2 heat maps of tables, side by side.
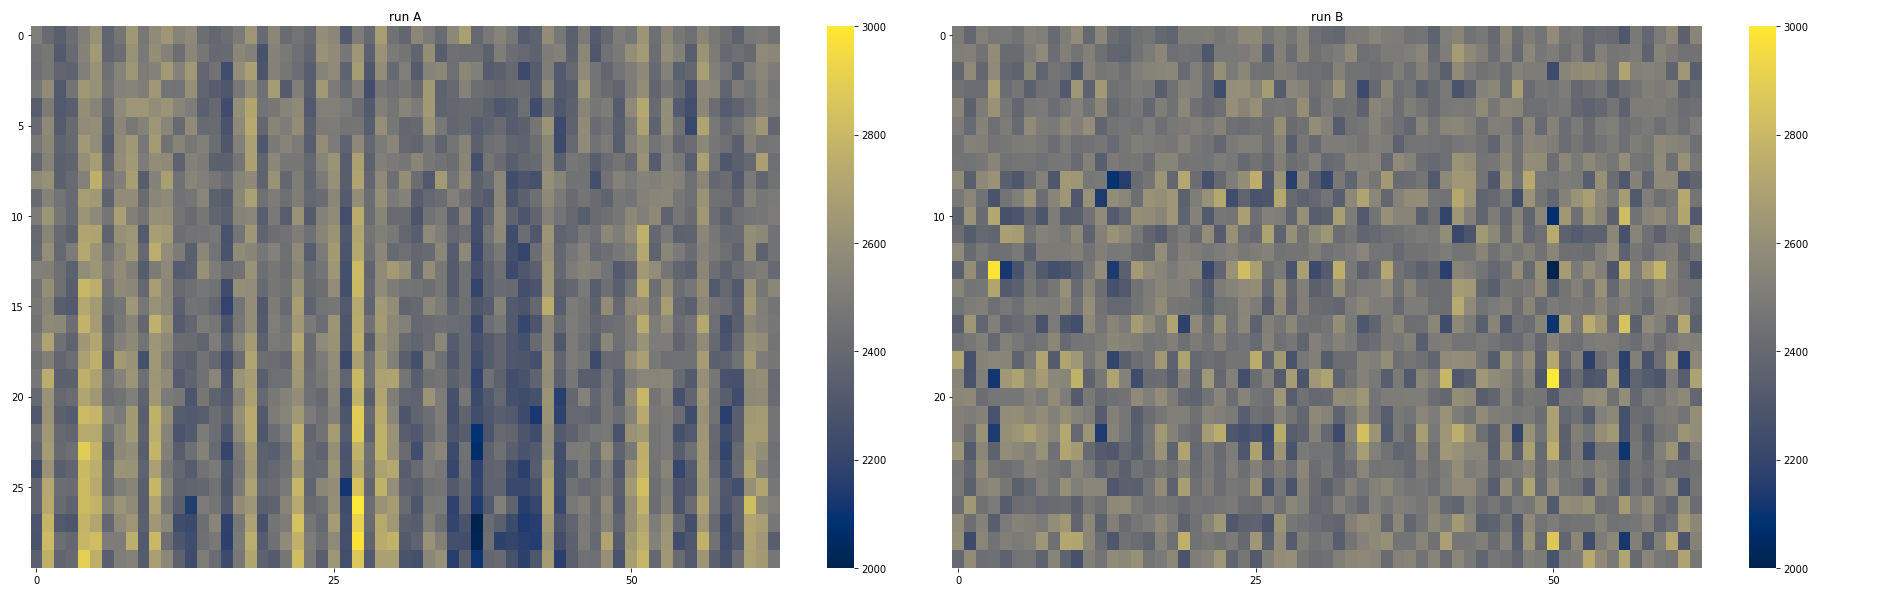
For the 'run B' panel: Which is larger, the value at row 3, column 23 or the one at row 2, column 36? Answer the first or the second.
the first
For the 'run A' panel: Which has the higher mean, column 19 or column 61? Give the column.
61
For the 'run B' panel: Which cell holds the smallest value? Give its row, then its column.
13, 50
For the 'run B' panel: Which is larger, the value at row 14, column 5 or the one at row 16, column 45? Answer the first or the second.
the second
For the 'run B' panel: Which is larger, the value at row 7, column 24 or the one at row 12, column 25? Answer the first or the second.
the second
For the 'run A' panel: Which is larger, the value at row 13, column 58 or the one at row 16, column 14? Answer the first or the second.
the second
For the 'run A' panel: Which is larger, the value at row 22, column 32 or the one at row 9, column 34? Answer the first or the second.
the second
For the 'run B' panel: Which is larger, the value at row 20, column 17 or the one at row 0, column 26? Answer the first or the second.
the first
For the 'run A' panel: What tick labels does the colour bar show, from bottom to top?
2000, 2200, 2400, 2600, 2800, 3000
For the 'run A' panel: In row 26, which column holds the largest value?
27
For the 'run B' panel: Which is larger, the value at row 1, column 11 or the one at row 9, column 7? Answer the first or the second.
the first
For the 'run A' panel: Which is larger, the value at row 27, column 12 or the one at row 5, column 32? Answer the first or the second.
the second
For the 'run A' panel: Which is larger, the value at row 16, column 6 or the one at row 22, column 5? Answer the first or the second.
the second
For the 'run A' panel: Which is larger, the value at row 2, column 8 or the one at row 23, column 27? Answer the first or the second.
the second
